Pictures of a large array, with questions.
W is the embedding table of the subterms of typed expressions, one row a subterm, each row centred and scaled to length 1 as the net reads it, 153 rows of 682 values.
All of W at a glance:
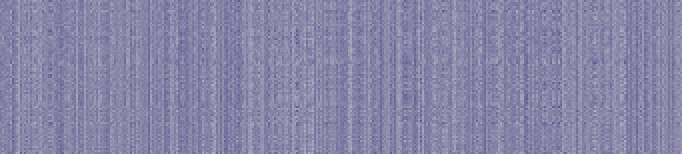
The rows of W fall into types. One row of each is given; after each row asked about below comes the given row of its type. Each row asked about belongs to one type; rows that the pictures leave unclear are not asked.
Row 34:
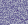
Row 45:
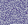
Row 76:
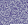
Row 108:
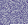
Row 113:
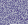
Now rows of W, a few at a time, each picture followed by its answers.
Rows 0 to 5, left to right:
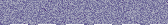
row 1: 76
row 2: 113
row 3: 108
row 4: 76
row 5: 113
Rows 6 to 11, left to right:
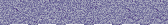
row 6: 34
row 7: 76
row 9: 34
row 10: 34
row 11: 34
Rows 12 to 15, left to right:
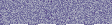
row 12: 108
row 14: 76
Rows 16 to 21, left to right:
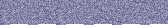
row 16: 108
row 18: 108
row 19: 34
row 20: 76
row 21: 113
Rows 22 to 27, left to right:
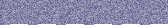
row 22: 108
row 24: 76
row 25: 34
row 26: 45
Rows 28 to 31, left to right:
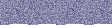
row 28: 45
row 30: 76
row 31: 45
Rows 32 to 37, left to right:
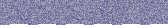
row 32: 113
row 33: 34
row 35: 45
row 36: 76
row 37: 113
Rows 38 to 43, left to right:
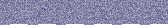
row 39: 76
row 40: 113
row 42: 45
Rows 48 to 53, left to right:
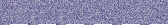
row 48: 34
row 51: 113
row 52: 113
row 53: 34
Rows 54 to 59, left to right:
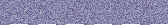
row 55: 113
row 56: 76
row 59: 34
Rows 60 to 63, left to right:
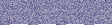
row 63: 76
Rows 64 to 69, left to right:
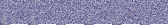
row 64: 108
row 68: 34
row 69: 76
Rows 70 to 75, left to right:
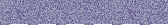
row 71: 76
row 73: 113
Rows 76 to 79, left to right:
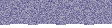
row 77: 76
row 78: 34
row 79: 108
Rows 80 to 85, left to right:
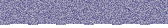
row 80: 45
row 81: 108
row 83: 113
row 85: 45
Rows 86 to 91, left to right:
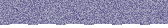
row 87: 76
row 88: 113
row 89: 45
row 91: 108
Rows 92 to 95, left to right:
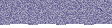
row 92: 76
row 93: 113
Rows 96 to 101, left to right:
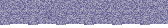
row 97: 108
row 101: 34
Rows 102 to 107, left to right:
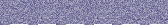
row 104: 34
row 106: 34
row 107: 113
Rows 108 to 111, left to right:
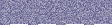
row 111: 76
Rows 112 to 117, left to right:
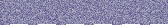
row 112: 108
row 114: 108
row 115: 113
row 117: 108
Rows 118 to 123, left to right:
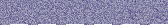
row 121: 108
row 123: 34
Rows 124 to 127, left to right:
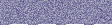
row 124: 45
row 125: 45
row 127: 34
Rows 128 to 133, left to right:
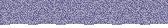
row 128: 108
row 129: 45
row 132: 45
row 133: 108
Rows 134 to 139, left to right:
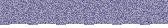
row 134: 34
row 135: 113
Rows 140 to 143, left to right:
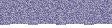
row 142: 108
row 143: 45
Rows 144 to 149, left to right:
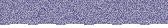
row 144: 113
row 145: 76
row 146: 113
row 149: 113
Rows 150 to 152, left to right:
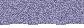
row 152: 45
